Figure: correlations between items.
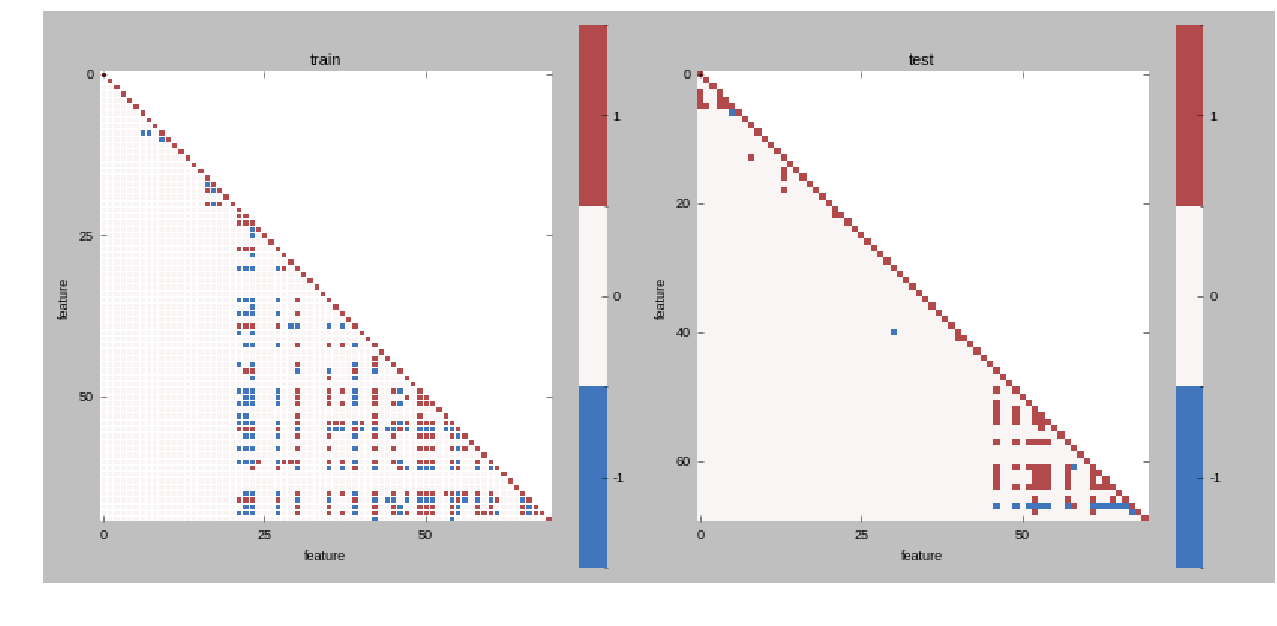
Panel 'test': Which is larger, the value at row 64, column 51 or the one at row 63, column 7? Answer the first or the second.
the first
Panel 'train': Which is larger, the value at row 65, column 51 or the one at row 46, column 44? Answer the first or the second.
the first
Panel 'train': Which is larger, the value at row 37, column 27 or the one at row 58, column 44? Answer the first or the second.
the second
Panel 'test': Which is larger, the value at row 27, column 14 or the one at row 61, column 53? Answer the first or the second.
the second
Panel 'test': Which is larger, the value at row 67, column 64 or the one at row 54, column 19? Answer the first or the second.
the second
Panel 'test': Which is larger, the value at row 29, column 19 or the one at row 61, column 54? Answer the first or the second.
the second
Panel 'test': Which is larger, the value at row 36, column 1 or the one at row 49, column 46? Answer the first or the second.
the second
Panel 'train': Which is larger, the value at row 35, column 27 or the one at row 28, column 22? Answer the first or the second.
the second
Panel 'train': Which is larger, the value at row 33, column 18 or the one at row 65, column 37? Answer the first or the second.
the second
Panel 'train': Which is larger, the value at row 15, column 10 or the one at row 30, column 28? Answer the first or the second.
the second
